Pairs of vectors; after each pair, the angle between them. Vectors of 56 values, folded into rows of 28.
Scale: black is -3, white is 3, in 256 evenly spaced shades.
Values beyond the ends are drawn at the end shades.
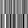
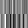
nearly parallel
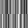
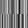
nearly opposite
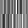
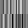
nearly opposite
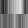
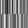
orthogonal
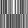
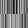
nearly opposite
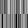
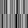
nearly parallel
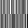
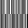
nearly parallel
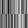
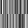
nearly opposite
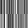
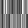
orthogonal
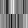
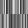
partly aligned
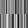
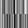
partly opposed
